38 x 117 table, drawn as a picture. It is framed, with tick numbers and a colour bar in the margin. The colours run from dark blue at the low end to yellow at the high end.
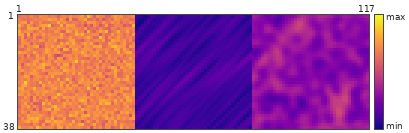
It is made of 1 by 3 panels. Panel 1,1: high, fine-grained. Panel 1,2: very low, slanting up to the right, faint in contrast. Panel 1,3: low, blotchy.
